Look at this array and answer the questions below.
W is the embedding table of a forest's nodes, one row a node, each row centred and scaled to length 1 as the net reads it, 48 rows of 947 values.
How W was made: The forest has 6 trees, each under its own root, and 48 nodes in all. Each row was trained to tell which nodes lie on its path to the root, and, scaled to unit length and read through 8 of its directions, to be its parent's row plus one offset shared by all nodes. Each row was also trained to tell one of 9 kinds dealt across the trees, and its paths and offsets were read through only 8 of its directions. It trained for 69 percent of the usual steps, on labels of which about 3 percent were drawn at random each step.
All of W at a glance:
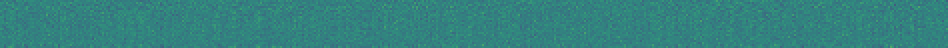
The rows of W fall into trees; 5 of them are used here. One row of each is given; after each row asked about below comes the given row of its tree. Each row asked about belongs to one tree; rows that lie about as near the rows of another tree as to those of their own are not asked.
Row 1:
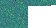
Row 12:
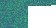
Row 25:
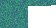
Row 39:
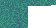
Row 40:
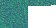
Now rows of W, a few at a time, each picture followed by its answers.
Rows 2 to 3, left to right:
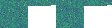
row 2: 39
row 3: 39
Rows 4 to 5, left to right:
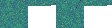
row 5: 25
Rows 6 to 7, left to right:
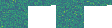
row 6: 12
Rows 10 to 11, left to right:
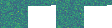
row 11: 25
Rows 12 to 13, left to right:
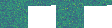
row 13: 25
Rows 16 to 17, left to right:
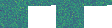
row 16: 39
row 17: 25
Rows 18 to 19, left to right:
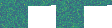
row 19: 25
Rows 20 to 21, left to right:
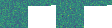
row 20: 39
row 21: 12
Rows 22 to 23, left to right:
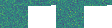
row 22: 25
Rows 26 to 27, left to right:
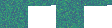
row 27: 25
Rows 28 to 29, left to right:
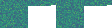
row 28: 25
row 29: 39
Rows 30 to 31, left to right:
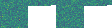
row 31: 40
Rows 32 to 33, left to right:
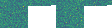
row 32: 39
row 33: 12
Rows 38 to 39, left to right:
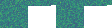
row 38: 40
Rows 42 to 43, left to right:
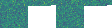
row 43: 40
